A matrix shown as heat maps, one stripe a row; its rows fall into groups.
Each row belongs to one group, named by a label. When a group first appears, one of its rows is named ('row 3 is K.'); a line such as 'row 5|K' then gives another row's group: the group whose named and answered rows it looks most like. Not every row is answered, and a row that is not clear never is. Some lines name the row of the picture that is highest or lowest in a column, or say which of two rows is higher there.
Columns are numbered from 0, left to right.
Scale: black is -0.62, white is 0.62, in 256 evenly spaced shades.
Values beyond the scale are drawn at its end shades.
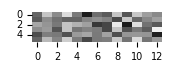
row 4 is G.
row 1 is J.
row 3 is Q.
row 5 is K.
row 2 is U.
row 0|K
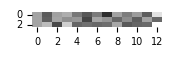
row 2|Q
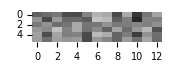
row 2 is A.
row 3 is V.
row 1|J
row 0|J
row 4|J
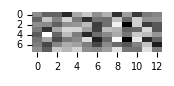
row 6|V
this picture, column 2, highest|7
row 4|K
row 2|U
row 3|V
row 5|U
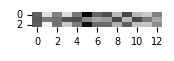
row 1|J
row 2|K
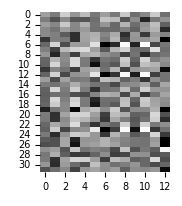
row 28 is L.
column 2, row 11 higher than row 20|No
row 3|V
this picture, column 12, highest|27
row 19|G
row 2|V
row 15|K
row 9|K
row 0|V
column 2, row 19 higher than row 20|No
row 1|J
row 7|V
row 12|U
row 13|J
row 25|G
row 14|Q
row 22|K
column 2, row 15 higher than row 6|Yes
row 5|G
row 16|J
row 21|V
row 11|G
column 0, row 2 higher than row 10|Yes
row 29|V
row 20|V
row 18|K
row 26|G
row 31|G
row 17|K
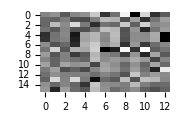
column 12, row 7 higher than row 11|No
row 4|G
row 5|G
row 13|K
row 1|J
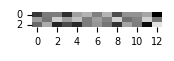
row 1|V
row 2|L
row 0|G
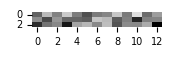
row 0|K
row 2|G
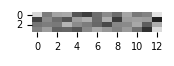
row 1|G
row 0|Q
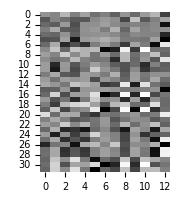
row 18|V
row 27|L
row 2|G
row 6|L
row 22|V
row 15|G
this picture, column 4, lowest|23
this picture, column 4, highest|18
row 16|U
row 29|K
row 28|L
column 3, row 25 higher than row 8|No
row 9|Q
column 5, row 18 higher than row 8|Yes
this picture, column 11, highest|18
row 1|J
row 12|A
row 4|G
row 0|V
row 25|L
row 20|Q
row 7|U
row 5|G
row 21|L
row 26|G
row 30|U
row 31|K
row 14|U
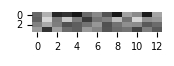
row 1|K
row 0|L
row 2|L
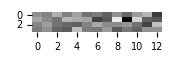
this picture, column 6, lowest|1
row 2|L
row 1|U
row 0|V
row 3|A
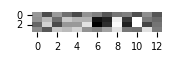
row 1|U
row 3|V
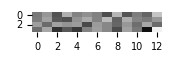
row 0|Q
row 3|L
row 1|A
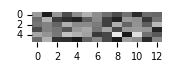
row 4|U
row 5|L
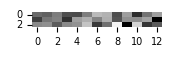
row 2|U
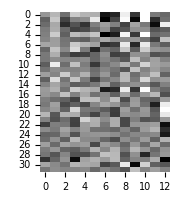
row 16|V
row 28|J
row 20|Q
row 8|L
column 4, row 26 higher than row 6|No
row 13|K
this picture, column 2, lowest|2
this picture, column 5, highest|1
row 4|U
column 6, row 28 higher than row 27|Yes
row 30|U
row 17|A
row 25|Q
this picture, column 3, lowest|29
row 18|L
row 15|U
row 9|J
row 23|V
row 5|L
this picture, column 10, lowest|28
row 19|Q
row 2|L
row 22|G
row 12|V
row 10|K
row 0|U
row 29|G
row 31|J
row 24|G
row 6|U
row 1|U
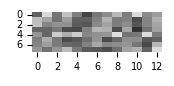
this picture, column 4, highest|4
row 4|V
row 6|L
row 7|Q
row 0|K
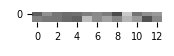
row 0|J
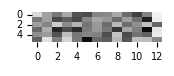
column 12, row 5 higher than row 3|No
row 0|Q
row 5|K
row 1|L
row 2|V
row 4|Q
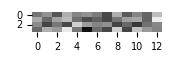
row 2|A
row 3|K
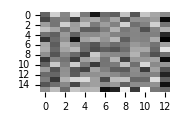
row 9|G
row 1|G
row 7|Q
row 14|G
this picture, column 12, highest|7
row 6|Q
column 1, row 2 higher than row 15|No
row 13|V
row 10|K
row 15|U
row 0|K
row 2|V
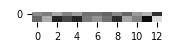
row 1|L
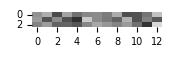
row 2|L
